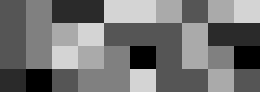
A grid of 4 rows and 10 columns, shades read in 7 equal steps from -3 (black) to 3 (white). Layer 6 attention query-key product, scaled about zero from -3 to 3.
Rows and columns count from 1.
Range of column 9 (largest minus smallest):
3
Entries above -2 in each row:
8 8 8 8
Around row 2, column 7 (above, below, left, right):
1 -1 -1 1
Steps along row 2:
up up up down same same up down same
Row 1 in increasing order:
-2 -2 -1 -1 0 1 1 2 2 2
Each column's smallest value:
-2 -3 -2 -2 -1 -3 -1 -1 -2 -3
